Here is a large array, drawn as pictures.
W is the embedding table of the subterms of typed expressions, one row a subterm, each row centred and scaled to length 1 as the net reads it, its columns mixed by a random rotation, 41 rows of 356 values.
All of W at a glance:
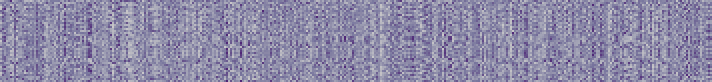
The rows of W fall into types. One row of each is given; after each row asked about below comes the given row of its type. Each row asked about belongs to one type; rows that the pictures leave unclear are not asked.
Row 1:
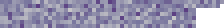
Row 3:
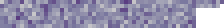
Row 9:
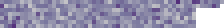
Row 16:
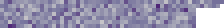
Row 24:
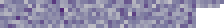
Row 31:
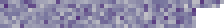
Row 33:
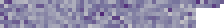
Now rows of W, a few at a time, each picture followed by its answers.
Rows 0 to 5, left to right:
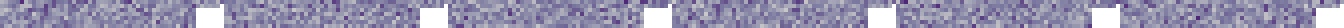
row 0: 3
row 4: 33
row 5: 31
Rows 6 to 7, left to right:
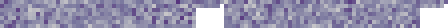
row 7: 3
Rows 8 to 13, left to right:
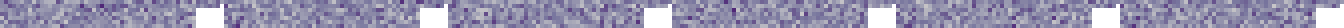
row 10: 31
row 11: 24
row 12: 16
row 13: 9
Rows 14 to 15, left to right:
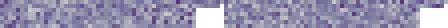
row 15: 9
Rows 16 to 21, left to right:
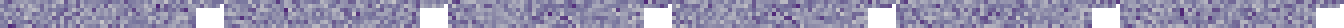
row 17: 24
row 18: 33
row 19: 33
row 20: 33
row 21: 24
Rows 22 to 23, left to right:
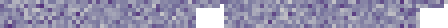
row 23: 9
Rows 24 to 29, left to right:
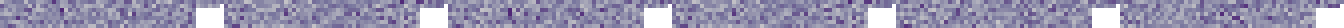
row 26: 24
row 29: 33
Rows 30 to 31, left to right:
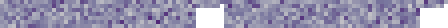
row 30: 33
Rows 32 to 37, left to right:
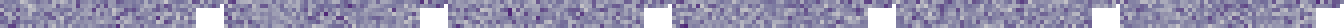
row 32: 16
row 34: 24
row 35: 9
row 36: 3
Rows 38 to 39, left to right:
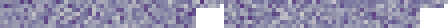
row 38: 31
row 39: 9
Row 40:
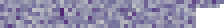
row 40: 24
